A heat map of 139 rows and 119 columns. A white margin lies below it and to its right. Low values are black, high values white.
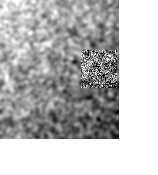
Grain: blotchy. Odd patch: rougher, in the middle right. Slope: up to the top left. Ninth with the lowest average: bottom right. Roughest part: middle right.
